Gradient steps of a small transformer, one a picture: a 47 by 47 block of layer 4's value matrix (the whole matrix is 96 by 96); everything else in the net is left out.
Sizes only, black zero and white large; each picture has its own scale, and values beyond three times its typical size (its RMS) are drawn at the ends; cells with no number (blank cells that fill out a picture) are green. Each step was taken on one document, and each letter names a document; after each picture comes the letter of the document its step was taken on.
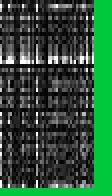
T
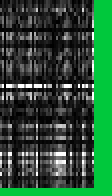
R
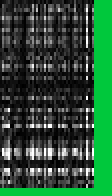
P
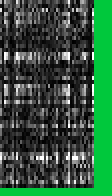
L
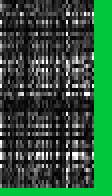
L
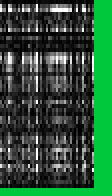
T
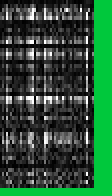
P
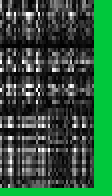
T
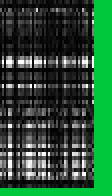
R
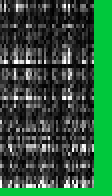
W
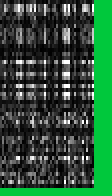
L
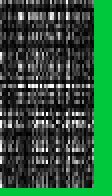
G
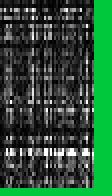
P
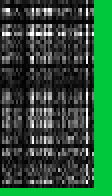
P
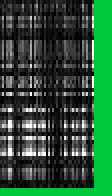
R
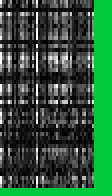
G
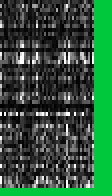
G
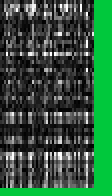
P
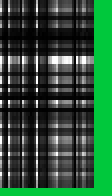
T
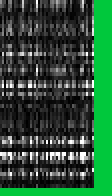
R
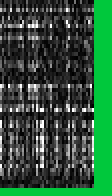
G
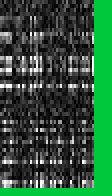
R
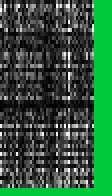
W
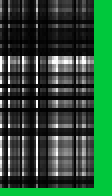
T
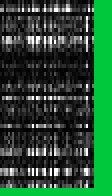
P
